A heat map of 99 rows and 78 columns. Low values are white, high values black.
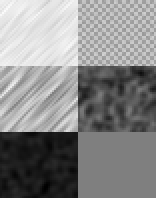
The table splits into 3 rows of 2 panels. Panel 1,1: very low, slanting up to the right, faint in contrast. Panel 1,2: low, checkered. Panel 2,1: low, slanting up to the right. Panel 2,2: high, blotchy. Panel 3,1: very high, blotchy, faint in contrast. Panel 3,2: middling, flat.
